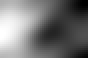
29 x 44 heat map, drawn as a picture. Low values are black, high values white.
No single row or column stands out from its neighbours. The middle right is the calmest part. There is an overall slope up to the left. The top right is the ninth with the lowest average.
